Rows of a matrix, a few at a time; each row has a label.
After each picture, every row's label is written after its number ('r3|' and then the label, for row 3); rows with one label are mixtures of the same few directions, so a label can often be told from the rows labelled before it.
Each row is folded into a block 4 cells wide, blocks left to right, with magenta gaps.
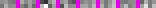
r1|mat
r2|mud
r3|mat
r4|mat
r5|mud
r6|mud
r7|mat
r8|mud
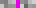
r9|mat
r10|mat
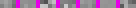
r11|mud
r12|mat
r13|mat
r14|mat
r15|mud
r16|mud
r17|mat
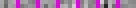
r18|mud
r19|mat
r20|mat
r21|mud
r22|mud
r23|mud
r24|mat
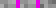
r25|mat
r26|mat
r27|mat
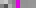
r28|mat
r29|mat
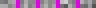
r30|mat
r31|mud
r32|mud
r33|mat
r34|mud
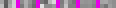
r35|mud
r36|mud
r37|mat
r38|mud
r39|mud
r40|mat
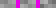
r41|mat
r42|mat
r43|mat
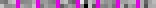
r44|mat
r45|mud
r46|mat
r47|mat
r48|mud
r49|mud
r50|mat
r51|mud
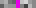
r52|mat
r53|mat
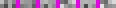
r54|mud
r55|mud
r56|mat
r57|mat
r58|mat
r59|mat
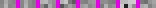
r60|mud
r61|mud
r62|mat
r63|mat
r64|mat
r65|mat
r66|mat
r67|mat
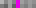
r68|mud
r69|mud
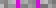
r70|mat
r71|mat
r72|mat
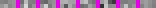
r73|mat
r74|mud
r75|mat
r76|mat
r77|mat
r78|mat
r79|mat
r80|mud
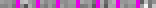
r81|mud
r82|mat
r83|mud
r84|mat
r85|mud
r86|mud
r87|mat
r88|mud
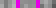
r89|mud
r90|mat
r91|mud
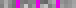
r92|mud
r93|mat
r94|mat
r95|mud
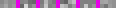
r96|mud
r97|mat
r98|mud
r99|mat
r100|mat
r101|mat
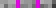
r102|mat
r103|mud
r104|mud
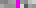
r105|mat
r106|mat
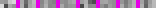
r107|mat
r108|mud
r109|mud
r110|mat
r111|mat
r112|mat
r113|mud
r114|mud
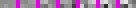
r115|mat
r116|mat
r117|mat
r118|mud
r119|mat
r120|mat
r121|mat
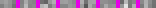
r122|mud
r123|mud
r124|mat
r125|mat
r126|mud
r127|mat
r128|mud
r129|mud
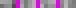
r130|mud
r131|mud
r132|mat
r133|mud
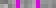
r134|mat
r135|mud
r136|mud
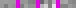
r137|mat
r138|mat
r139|mud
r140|mat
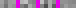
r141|mud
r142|mat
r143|mud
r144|mat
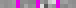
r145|mud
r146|mat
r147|mat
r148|mat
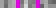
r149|mud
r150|mud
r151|mat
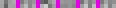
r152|mud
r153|mud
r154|mat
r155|mud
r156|mud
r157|mud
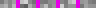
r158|mud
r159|mat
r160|mat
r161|mat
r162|mat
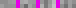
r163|mat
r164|mat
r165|mud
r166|mud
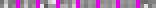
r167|mud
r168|mud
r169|mat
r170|mud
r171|mud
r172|mud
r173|mud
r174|mat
